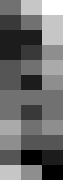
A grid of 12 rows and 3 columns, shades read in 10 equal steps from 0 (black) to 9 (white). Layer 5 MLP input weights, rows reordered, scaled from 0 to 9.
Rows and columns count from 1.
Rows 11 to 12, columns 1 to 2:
3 0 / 7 5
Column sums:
43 37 56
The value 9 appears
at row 1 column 3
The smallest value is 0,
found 2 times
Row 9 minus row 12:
-1 -1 5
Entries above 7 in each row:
1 0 0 0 0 0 0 0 0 0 0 0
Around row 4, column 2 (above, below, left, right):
1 4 1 5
